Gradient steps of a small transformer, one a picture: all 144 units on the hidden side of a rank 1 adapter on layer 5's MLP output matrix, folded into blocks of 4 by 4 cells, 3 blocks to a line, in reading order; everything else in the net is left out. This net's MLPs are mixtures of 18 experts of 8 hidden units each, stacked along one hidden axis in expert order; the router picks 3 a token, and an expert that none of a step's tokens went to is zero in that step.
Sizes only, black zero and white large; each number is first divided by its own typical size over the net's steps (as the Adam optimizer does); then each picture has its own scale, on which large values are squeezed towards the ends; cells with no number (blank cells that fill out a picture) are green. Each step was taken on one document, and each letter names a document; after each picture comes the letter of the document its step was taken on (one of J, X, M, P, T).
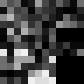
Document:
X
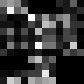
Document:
X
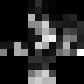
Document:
X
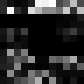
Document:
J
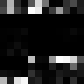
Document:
J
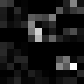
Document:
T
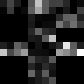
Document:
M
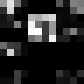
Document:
T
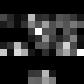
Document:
M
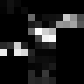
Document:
M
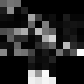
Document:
M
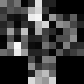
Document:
X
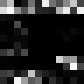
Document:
J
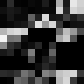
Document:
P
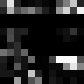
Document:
J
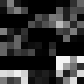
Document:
P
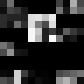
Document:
T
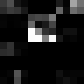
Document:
T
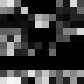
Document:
P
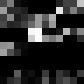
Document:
T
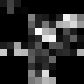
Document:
M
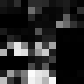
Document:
X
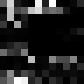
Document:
J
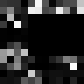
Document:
J
